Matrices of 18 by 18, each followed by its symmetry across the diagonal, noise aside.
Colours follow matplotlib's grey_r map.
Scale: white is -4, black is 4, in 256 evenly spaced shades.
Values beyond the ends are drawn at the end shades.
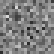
symmetric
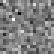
antisymmetric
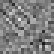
symmetric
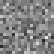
neither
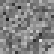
symmetric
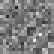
symmetric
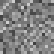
symmetric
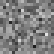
antisymmetric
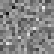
symmetric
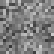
antisymmetric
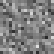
antisymmetric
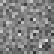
symmetric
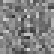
neither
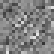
symmetric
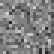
neither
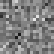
antisymmetric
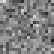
neither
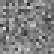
antisymmetric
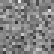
neither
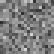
neither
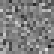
antisymmetric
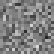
antisymmetric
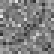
symmetric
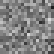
neither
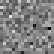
neither
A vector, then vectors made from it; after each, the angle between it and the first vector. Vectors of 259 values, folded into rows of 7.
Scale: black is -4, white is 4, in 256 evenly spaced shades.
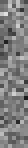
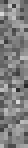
partly aligned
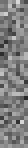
nearly parallel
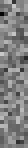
partly opposed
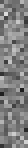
orthogonal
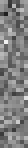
nearly opposite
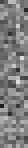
partly aligned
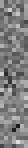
orthogonal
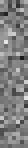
nearly opposite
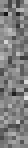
nearly opposite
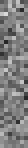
nearly parallel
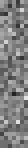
nearly opposite
